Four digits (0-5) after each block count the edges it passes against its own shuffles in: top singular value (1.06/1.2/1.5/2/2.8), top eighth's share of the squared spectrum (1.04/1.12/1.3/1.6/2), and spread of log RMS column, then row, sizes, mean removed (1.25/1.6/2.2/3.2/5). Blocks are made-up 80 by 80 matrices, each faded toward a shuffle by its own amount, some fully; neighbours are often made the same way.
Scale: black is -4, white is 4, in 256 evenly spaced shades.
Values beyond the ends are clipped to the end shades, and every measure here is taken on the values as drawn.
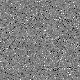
3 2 0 0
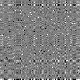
5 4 2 3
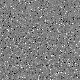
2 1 0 0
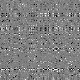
4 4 2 3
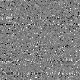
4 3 0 2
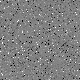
0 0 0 0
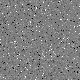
0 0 0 0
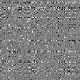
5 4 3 3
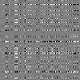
5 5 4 4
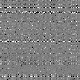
5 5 2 3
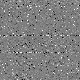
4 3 0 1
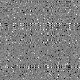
4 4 2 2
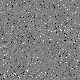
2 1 0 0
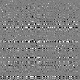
5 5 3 4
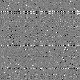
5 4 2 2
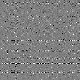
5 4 1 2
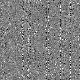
2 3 3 0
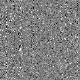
2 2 3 0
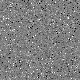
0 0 0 0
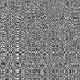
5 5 3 3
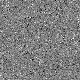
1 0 0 0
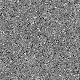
0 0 0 0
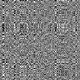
5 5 3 3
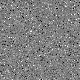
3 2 0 1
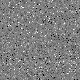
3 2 0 0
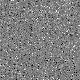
2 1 0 0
